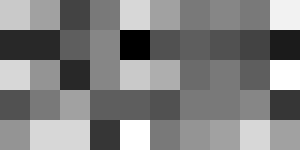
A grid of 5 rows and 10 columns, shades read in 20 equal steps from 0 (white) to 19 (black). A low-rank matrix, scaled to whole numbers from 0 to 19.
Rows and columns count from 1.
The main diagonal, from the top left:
4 16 16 12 0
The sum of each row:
75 141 79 111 64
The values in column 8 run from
7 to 13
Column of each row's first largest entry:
3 5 3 10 4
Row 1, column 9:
10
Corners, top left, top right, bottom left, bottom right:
4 1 8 7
